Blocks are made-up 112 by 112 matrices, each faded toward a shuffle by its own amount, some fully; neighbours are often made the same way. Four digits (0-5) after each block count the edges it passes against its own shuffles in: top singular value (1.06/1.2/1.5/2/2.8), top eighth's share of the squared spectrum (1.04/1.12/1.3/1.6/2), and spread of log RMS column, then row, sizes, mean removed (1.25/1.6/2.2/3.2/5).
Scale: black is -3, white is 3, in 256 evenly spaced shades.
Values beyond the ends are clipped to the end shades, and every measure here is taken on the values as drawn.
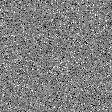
0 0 0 0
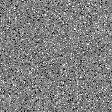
2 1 0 0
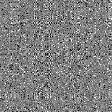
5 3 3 2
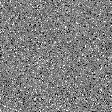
3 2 1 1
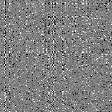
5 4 3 2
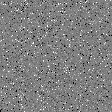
3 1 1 0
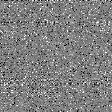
4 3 1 2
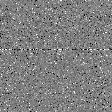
3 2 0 1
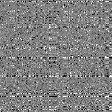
5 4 2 4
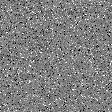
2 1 0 0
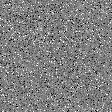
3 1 0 0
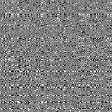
5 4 3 4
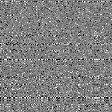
5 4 2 3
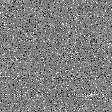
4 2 0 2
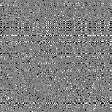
5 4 2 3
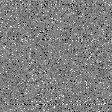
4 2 0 2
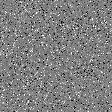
0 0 0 0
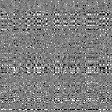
5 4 3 4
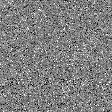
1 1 1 1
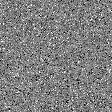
0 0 0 0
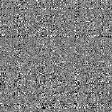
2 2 3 4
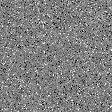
0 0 0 0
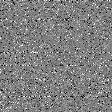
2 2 0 2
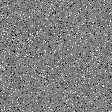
0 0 0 0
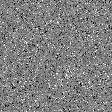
0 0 0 0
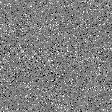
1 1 0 2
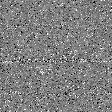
1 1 0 2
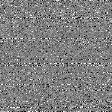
2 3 0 4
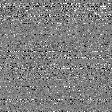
2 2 0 4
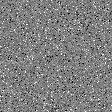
0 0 0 0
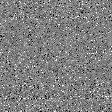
1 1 0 2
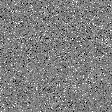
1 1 0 1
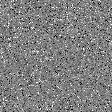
0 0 0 1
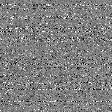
2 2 0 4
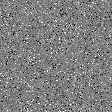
0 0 0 0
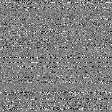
2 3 0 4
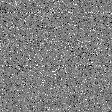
1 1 0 1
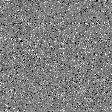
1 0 0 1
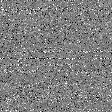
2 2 0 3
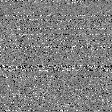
2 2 0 4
